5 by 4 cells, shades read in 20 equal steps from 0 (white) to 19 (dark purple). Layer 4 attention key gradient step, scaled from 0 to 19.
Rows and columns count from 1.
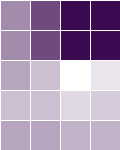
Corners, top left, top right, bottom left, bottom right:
9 19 7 6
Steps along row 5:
same down same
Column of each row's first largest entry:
3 3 1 1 1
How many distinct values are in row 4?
3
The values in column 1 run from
5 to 9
